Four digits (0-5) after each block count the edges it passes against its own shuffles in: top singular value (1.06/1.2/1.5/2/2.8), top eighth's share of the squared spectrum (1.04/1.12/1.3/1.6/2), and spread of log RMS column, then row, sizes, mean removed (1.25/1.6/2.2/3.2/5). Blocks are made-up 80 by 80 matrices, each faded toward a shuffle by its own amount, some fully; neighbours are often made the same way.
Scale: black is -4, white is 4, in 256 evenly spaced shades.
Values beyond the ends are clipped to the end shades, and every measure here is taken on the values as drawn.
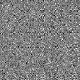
4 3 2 2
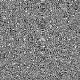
3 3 1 1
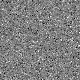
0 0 0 0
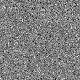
3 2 0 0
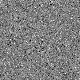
2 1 0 0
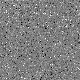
0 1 0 0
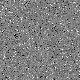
0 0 0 0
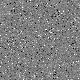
0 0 0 0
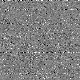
2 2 0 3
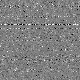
3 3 0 3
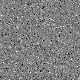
0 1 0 1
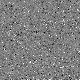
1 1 0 1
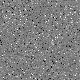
0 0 0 0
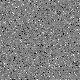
0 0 0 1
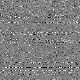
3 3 0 3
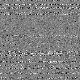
2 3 0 4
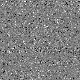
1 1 0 2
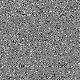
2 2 0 2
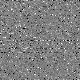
2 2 0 2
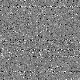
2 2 0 2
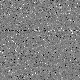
2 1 0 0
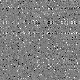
4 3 1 2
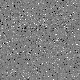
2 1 0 1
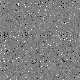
3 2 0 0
